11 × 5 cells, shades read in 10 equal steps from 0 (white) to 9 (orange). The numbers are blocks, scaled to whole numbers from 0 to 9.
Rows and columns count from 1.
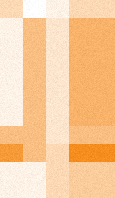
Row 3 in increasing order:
1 2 5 6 6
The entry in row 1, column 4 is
3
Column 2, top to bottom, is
0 5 5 5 5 5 5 5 5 1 1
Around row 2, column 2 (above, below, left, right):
0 5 1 2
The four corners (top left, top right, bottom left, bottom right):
3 3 1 4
